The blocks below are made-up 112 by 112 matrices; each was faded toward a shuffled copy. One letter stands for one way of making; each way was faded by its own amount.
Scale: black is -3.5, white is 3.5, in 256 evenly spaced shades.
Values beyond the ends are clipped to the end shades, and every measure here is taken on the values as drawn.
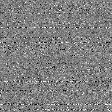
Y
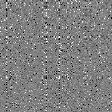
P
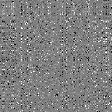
P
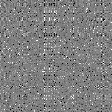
P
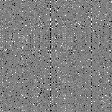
P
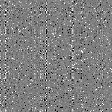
P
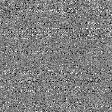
Y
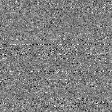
Y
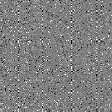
P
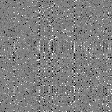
P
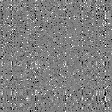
P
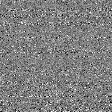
Y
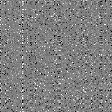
P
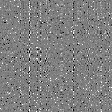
P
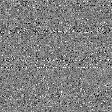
Y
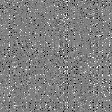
P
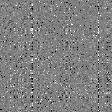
P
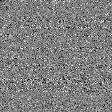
Y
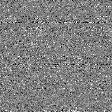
Y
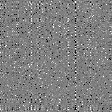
P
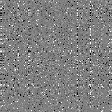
P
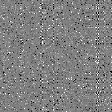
P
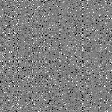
P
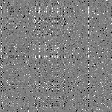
P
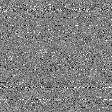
Y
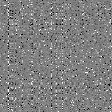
P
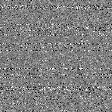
Y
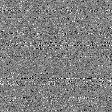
Y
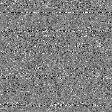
Y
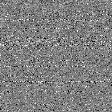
Y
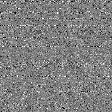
Y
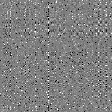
P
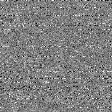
Y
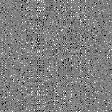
P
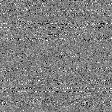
Y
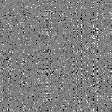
P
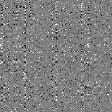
P
